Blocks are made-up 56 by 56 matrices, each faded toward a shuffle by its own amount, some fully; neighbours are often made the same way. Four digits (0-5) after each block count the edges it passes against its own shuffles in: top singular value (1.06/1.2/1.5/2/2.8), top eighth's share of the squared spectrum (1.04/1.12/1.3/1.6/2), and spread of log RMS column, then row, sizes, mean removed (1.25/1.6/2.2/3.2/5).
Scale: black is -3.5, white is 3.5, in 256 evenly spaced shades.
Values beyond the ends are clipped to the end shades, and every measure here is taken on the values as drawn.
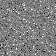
0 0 0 0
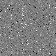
1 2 1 0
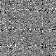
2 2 2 2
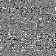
2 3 2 3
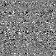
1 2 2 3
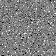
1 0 1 1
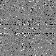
2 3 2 2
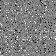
1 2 1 1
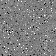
0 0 0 0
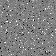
0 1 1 0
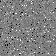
0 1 0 0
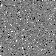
0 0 0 0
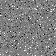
0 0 0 0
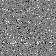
0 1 0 1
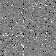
2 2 1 1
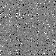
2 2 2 1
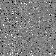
1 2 2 1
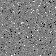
1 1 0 0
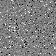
1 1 0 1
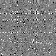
3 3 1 2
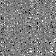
3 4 2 2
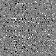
3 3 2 2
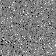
2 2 1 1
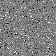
0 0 0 0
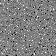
0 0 0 0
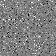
2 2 0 1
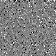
3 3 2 1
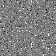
2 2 1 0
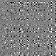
4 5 3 3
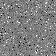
0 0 0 0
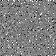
3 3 1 1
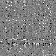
3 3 1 2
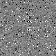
3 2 1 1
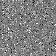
2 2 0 0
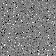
1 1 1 0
